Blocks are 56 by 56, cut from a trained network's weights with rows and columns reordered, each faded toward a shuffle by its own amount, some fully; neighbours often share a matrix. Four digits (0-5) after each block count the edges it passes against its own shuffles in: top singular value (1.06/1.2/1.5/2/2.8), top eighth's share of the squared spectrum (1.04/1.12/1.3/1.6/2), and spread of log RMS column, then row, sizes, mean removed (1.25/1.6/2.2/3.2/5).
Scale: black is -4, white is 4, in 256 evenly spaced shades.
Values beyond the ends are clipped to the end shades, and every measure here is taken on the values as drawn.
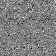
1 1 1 0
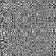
3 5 3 2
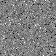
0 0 0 0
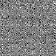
2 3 3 0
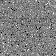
0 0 0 0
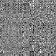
3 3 3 1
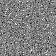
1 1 0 0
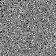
0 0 0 0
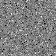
0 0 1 0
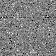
1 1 0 0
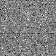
1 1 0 0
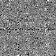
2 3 2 1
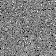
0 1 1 0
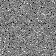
0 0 0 0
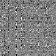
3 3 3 1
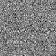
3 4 1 2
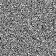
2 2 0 0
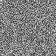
2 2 0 0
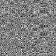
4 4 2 2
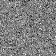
0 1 0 0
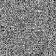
3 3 2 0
